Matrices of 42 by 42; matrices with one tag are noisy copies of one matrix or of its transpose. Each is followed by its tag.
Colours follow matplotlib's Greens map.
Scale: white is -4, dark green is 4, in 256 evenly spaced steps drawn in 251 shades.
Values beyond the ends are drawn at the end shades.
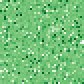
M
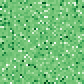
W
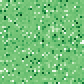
M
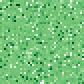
M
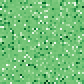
W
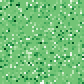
M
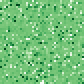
M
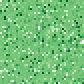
M
